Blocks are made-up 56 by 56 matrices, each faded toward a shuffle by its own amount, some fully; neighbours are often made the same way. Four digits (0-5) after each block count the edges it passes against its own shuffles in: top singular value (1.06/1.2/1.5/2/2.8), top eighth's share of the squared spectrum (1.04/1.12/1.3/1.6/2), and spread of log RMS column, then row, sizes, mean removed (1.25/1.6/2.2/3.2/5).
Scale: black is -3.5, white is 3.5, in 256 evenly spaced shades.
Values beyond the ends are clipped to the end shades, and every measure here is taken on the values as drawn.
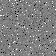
2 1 0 0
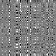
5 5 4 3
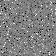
0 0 0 0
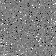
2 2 1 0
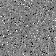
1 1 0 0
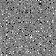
3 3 1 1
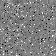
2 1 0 0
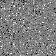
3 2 1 0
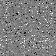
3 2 0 0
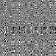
4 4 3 2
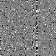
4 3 2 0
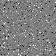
1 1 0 0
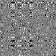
4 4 2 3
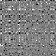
4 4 2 2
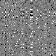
4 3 2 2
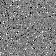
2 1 0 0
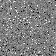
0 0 0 0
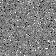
0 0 0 0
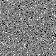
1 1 1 0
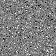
0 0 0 0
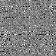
2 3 2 3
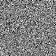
0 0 0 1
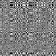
5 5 3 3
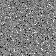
0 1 0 0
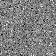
1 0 0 0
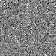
3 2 1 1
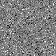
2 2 0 0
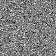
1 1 0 0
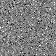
1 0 0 0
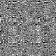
4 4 2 2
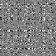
4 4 2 2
